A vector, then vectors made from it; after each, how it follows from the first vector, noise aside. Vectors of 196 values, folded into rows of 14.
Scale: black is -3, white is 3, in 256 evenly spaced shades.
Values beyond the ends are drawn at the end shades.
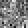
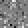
partly zeroed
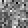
reversed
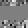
partly zeroed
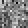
reversed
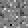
partly zeroed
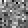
reversed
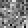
copied
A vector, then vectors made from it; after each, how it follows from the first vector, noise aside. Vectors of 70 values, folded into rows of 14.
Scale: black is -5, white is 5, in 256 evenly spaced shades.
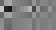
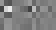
negated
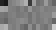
wrapped around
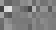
negated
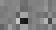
wrapped around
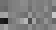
wrapped around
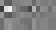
negated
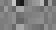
wrapped around
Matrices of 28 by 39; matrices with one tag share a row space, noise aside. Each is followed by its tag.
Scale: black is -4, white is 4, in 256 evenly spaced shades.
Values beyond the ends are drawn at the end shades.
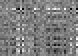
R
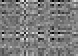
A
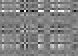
A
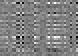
R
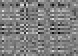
A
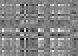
A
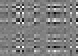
R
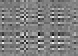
A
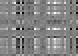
R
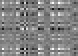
A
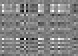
A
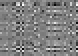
R
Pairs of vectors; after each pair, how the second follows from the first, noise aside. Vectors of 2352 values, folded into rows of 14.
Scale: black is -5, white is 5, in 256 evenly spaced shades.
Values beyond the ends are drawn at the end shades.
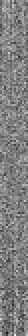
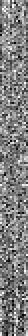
scaled up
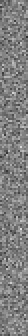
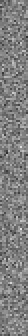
copied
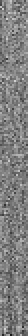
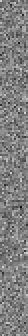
shuffled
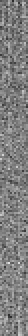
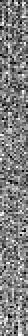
scaled up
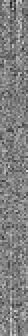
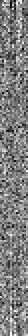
scaled up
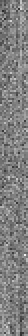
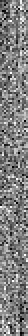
scaled up
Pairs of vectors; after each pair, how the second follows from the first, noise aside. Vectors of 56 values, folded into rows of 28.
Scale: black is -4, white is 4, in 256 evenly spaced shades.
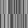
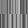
wrapped around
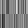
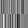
wrapped around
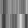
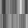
wrapped around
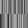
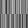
wrapped around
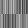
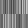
negated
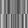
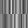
wrapped around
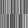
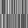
wrapped around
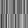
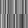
negated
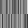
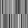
wrapped around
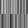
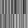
wrapped around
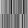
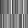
negated
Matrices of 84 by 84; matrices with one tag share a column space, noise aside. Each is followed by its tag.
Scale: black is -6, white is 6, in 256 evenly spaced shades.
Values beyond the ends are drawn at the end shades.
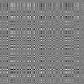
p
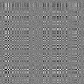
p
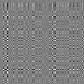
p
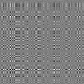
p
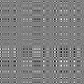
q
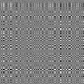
p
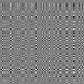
p
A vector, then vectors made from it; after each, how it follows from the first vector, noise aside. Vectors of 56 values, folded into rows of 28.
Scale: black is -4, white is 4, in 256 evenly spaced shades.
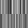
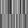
copied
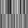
copied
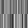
wrapped around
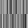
wrapped around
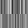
negated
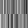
wrapped around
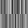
negated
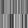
wrapped around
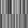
copied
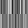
negated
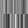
wrapped around
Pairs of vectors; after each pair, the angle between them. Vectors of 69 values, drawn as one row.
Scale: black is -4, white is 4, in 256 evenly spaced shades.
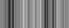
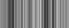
nearly parallel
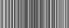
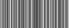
orthogonal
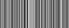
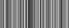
nearly opposite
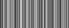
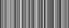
nearly parallel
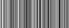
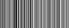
orthogonal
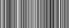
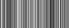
nearly parallel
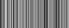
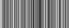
partly opposed
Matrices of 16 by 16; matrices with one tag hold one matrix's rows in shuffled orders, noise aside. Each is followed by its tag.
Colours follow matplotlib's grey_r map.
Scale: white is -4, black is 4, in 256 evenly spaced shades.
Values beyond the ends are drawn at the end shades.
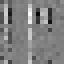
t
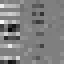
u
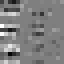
u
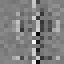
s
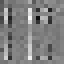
t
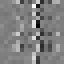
s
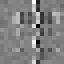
s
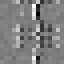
s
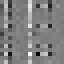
t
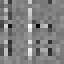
t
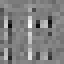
t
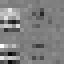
u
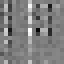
t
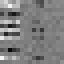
u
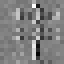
s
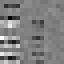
u
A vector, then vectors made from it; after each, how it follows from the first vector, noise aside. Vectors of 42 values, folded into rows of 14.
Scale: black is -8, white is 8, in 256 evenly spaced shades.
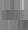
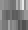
scaled up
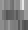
scaled up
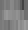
negated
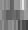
scaled up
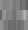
wrapped around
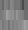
negated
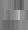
wrapped around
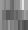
scaled up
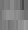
negated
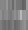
wrapped around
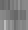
reversed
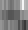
scaled up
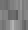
wrapped around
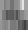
scaled up
